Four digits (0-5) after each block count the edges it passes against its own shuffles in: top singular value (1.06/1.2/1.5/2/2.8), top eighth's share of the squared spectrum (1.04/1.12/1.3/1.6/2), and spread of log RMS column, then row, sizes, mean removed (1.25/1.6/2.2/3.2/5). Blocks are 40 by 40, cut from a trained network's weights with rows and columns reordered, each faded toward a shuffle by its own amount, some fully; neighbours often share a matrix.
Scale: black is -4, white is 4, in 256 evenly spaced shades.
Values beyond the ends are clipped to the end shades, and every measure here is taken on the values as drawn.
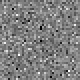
0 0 0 0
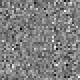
2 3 1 1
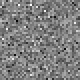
0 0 0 0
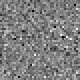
2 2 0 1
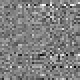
3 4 2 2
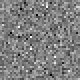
1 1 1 0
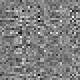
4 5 3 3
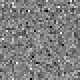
2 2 0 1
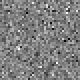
2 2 0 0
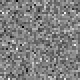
0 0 0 0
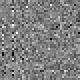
3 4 2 0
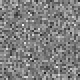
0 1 0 0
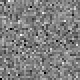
0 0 0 0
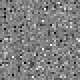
0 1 0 1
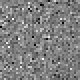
0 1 0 0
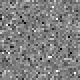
1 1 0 0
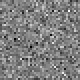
1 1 0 1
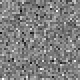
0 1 0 0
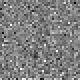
2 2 0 1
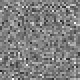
3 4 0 2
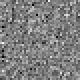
2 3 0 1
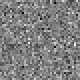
1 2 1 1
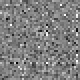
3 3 1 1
